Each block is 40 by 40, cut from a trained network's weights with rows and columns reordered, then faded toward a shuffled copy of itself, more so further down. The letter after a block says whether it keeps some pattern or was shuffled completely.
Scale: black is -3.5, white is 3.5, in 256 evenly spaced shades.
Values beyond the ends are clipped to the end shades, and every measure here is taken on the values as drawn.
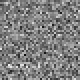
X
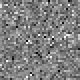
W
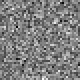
W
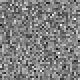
W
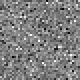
W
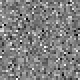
W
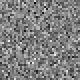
W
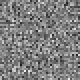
W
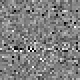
X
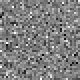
W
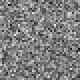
W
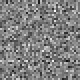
X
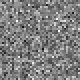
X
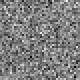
W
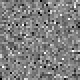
W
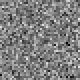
W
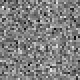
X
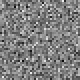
W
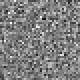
W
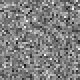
W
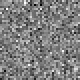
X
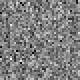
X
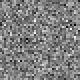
X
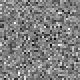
X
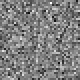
W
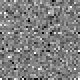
X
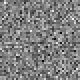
X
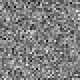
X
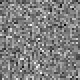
W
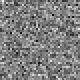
X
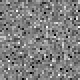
W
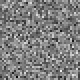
W
